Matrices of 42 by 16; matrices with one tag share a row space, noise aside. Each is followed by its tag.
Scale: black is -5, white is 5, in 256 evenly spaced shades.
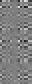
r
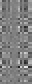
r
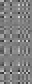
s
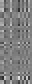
s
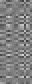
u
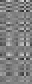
u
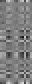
u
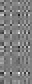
s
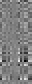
r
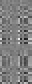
r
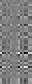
r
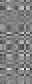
u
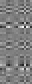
u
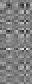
u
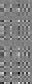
s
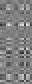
u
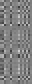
s
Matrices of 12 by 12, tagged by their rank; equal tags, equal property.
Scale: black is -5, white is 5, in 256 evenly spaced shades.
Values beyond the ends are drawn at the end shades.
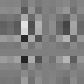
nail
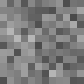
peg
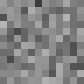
peg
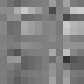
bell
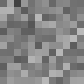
peg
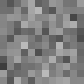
peg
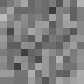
peg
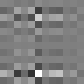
nail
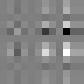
nail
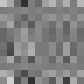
bell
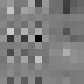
bell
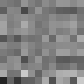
bell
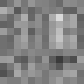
bell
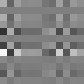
nail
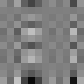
nail
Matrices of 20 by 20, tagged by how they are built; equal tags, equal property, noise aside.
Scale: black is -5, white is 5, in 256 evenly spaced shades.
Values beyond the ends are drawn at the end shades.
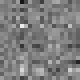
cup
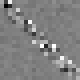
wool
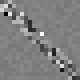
wool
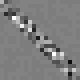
wool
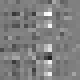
cup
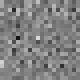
cup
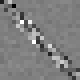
wool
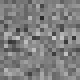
cup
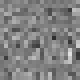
cup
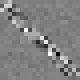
wool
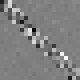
wool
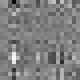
cup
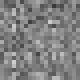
cup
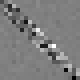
wool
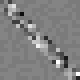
wool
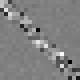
wool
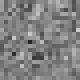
cup
